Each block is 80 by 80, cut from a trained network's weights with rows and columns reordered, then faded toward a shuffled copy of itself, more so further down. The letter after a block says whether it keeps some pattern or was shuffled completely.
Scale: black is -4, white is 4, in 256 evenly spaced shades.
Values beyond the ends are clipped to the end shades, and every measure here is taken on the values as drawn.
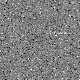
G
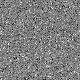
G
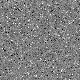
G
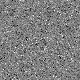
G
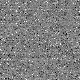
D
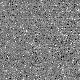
D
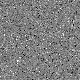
G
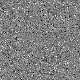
D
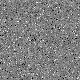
G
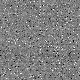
D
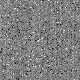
D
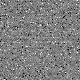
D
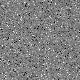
G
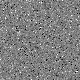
G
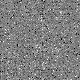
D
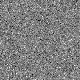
D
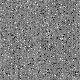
D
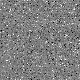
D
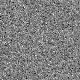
D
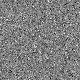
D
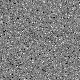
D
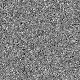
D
